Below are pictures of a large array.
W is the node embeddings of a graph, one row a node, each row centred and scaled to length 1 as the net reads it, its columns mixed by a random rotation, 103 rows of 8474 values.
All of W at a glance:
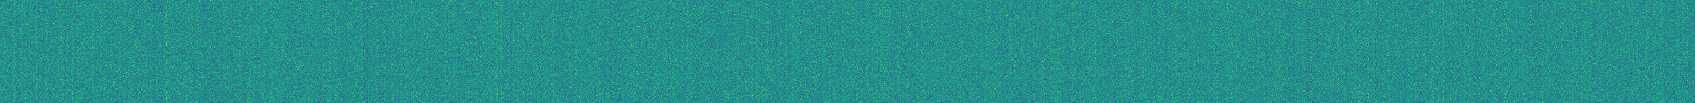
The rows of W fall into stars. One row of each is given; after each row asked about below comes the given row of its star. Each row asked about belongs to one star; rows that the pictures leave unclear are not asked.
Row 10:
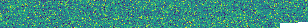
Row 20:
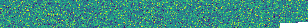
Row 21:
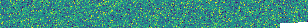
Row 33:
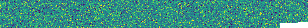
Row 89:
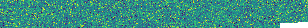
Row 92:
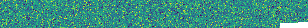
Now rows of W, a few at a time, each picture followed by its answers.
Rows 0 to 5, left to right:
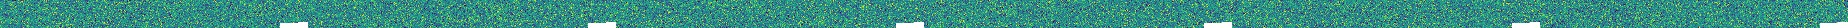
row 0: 20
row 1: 92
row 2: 10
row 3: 89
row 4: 21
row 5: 33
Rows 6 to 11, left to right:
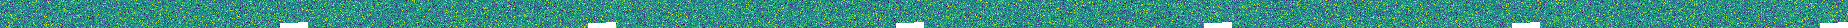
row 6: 33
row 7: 21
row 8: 33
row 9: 20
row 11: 21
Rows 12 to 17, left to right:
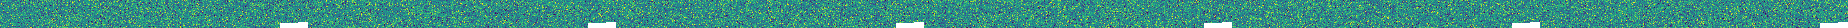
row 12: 92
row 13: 20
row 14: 10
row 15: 92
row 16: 20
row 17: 92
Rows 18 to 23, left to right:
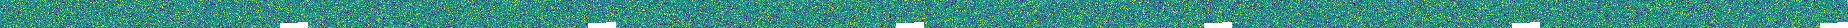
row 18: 89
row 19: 33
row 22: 10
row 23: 89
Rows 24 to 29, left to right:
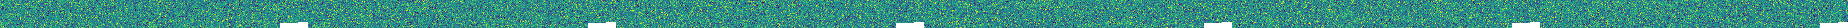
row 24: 33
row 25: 89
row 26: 20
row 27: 21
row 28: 33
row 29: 20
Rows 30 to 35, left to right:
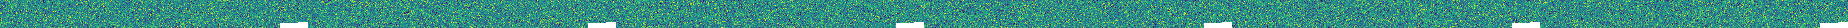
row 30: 10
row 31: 20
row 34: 89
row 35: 33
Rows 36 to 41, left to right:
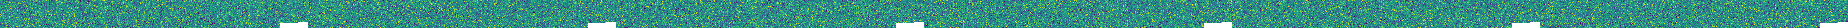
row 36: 20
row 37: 21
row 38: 92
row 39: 89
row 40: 33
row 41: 21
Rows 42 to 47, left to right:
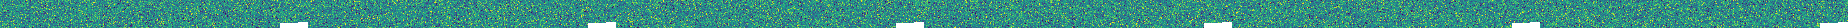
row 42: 92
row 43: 92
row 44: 21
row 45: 92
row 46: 89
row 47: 89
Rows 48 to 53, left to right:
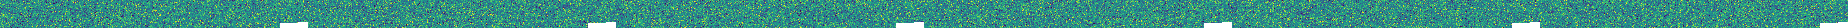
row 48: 33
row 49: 21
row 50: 20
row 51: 33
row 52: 21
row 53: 10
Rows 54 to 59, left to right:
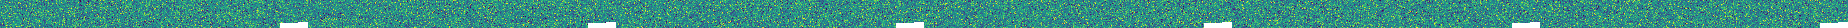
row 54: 89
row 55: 20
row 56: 89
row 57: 33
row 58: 10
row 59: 92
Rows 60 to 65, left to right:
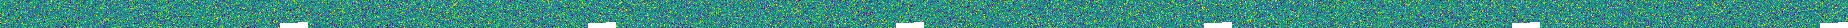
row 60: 33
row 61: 21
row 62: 33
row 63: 92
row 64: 20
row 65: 20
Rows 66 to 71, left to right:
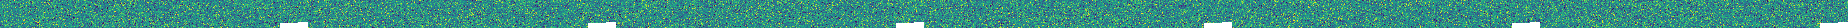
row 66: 89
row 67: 21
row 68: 21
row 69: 10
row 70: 20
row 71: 20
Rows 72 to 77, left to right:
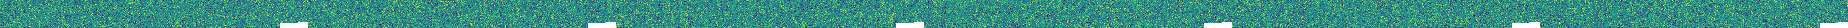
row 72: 89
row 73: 10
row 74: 33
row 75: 21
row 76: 10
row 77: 89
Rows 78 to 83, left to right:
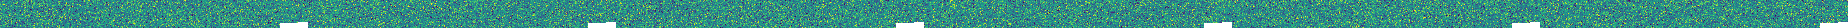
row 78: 92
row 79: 20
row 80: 33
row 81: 20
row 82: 92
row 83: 20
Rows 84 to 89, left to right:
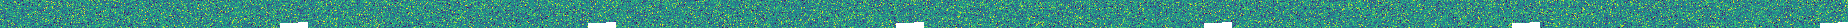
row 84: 92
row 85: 20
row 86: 33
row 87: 21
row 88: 89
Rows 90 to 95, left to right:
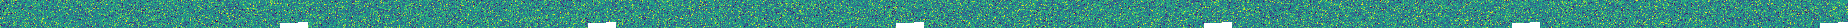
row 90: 21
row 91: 33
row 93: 10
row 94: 10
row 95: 20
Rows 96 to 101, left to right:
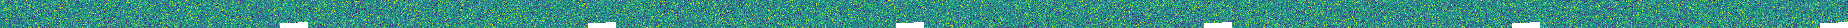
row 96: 92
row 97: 10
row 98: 10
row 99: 20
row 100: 21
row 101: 33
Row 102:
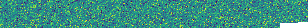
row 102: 33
